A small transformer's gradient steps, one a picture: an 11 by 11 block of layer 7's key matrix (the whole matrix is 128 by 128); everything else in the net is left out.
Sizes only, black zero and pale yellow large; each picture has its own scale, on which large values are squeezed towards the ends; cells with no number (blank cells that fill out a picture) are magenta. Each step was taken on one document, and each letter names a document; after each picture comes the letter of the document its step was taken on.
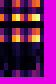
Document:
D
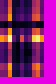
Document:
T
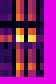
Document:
T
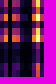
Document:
D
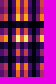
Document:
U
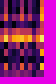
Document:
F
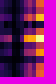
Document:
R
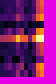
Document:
T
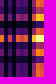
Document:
R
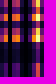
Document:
D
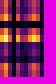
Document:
U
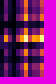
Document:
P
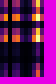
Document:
D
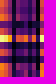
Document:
U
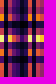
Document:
R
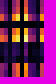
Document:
T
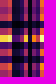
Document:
P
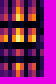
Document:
F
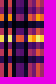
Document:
R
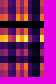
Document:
U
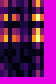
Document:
D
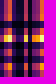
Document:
P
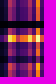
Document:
P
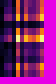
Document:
U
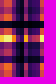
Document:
U
